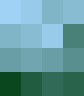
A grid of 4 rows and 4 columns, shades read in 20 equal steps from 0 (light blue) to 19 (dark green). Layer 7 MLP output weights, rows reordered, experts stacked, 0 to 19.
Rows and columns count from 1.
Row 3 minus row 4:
-12 -10 -7 -6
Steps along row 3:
down up up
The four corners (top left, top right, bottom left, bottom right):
0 3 19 15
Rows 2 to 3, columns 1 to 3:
4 3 1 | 7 6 7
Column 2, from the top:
1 3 6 16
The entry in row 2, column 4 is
11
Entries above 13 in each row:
0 0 0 4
